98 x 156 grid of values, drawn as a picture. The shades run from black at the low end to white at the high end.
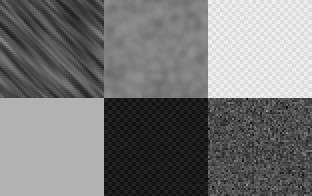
It is made of 2 by 3 panels. Panel 1,1: low, slanting down to the right. Panel 1,2: middling, blotchy, faint in contrast. Panel 1,3: very high, checkered, faint in contrast. Panel 2,1: high, flat. Panel 2,2: very low, checkered, faint in contrast. Panel 2,3: low, fine-grained.
